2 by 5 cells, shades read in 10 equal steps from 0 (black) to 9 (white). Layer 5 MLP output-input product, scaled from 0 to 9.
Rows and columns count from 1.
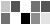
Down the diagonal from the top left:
7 9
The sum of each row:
26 26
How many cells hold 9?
2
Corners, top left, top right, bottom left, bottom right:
7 3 4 8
